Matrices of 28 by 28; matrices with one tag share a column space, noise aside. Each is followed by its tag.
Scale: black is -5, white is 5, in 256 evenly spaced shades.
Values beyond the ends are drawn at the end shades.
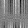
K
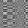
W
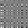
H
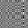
W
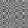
W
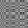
W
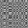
W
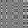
W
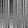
K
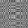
W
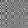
W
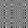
H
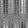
K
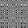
H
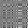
H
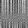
K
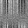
K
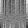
K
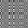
W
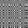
H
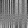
K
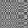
W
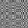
W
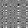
H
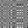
H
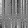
K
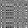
H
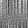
K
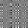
H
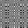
H
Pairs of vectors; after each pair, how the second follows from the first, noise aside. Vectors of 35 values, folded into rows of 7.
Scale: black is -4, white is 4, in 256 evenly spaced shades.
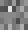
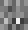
reversed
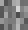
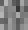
negated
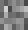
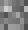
sign-scrambled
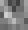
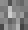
shuffled
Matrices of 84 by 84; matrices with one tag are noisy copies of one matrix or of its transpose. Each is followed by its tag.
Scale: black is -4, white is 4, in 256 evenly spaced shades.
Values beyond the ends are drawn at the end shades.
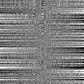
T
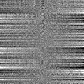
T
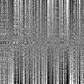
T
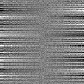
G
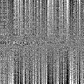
T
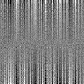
G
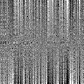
T
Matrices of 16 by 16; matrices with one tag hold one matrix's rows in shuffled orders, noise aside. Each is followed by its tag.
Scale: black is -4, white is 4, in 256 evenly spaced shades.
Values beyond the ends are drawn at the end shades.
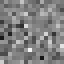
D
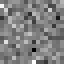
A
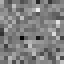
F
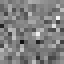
F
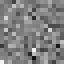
A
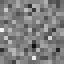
A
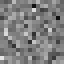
A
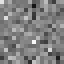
A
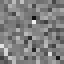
A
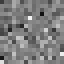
D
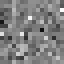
D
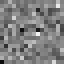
F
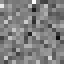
A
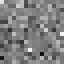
D
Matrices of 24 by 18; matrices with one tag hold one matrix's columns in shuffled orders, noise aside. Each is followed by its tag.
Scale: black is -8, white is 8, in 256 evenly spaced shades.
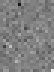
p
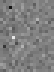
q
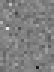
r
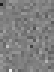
p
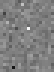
r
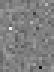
r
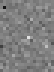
q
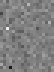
r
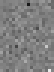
p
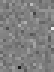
r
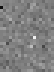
q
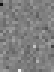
p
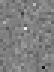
r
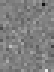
p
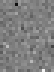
p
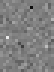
q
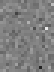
r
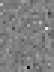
r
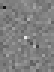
q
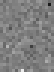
p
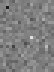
q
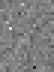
r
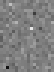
r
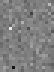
r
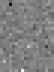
p
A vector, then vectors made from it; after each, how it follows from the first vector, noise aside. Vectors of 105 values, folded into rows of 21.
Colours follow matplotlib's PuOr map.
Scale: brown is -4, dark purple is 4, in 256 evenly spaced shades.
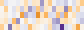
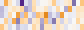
reversed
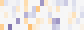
partly zeroed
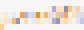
partly zeroed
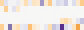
partly zeroed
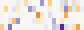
partly zeroed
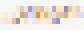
partly zeroed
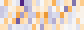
reversed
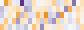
reversed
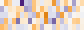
reversed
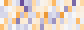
reversed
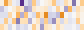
reversed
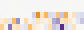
partly zeroed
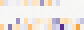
partly zeroed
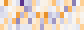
reversed
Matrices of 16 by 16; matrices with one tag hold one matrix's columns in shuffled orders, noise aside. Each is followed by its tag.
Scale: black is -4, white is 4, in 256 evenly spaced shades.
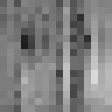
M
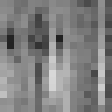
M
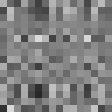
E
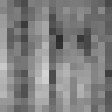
M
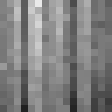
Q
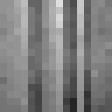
Q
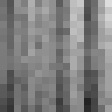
Q
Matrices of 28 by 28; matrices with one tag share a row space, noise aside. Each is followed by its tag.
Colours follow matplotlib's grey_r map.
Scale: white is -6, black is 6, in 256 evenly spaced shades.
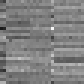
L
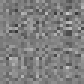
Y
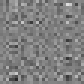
Y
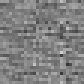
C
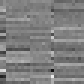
L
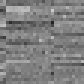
L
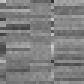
L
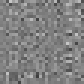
Y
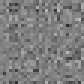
Y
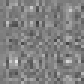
Y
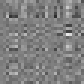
Y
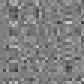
Y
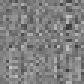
Y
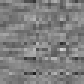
C
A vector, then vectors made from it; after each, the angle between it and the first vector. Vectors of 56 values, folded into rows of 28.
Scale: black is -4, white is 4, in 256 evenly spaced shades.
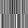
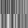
partly aligned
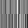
orthogonal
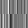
orthogonal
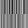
partly aligned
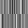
nearly parallel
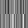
partly opposed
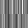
partly opposed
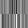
nearly parallel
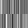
orthogonal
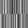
nearly parallel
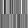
partly aligned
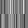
partly opposed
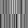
nearly opposite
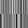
nearly opposite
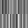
partly opposed
